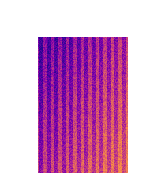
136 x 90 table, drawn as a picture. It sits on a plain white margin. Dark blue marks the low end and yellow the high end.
Slope: up to the bottom right. Ninth with the highest average: bottom right. Ninth with the lowest average: top left. Stripes: upright, repeating 12 times.
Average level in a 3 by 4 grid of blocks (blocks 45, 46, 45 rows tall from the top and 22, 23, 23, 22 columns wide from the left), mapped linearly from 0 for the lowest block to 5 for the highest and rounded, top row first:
0 1 2 3 / 1 2 3 4 / 2 3 4 5
